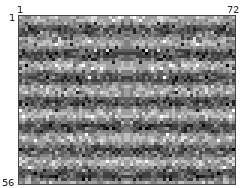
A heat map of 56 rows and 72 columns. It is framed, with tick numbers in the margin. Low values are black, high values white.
Seam: none. Stripes: horizontal, repeating 7 times. Average level on the scale: 50%. Mirror symmetry: left to right.
